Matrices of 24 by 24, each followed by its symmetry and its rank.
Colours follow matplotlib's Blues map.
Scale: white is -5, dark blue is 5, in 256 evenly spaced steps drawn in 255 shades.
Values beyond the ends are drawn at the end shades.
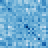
symmetric, rank five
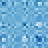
symmetric, rank two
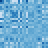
symmetric, rank two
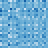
antisymmetric, rank two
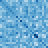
symmetric, rank five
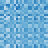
antisymmetric, rank two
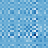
symmetric, rank two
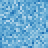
symmetric, full rank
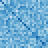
symmetric, full rank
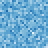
symmetric, full rank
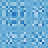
symmetric, rank two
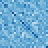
symmetric, rank five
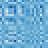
antisymmetric, rank two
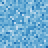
symmetric, full rank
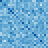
symmetric, rank five
